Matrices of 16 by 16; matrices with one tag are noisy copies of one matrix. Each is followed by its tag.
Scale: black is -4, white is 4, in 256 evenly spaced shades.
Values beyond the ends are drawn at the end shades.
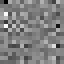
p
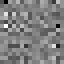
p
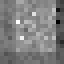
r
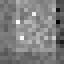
r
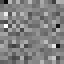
p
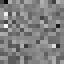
p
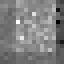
r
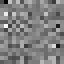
p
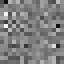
p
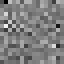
p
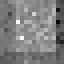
r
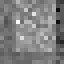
r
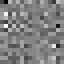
p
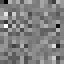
p
